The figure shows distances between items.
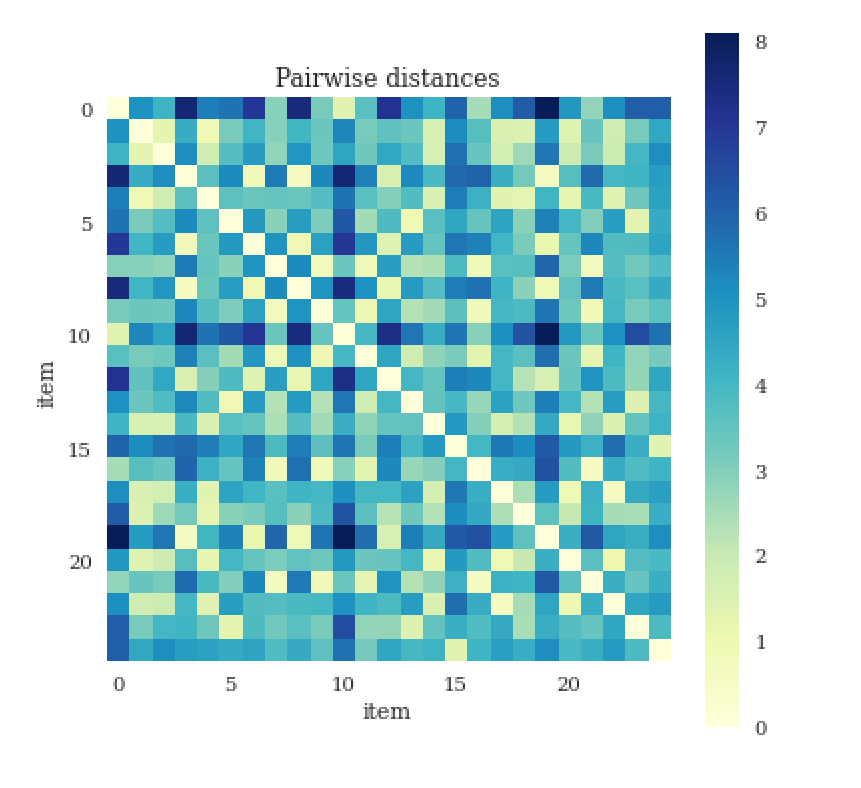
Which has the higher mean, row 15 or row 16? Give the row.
15
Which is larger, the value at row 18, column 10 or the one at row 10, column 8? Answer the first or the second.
the second
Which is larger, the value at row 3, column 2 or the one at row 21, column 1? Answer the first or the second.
the first
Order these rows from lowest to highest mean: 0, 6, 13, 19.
13, 6, 19, 0
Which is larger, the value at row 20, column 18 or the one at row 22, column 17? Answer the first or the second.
the first
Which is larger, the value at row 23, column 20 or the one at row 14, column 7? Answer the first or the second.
the first
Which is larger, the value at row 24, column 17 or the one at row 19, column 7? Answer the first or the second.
the second
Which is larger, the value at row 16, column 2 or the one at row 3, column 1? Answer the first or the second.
the second
